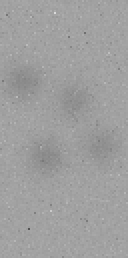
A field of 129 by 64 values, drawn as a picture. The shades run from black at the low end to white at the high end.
Dips: four. Mirror symmetry: none. Histogram: skewed, a long tail of low values. Stripes: none. Odd rows or columns: none. Slope: none. Average level on the scale: 60%.
